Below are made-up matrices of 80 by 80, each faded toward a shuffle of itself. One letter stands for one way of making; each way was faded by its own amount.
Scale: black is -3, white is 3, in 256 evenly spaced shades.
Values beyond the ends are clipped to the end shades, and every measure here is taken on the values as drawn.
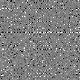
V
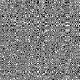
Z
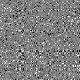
V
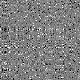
V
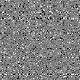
V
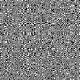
Z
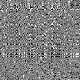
Z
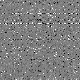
V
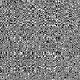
Z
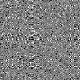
Z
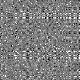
Z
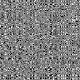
Z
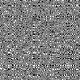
Z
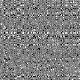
Z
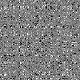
V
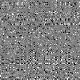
V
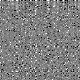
V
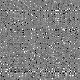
V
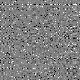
V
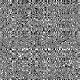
Z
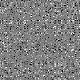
V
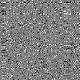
V
